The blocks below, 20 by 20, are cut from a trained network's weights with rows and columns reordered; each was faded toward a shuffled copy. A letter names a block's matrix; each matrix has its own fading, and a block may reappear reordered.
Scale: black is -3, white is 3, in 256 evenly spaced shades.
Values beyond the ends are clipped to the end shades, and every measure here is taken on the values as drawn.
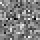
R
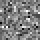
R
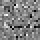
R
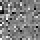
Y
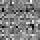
Y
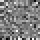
R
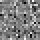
Y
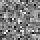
R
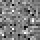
Y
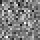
R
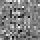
Y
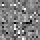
Y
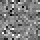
Y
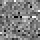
R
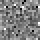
R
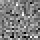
R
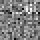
R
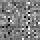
Y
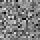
R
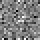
R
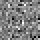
Y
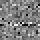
R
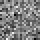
R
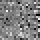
Y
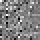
Y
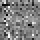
Y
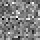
R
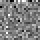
R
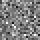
R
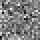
R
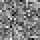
R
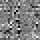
Y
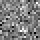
R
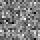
R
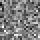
R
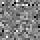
R
